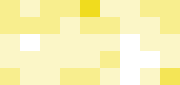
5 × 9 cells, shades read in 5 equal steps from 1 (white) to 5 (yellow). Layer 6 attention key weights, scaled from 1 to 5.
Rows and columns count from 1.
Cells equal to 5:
1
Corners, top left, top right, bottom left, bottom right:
3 3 3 4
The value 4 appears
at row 5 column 9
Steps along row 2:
same same down up same down same up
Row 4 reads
2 2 2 2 2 3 1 1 2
